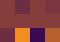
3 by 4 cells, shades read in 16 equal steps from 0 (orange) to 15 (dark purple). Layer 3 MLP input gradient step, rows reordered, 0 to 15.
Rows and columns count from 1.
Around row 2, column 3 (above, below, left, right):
9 15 9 9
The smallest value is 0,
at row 3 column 2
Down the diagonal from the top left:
9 9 15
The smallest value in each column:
9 0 9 5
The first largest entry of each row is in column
2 1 3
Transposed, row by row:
9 9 11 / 11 9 0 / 9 9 15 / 10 9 5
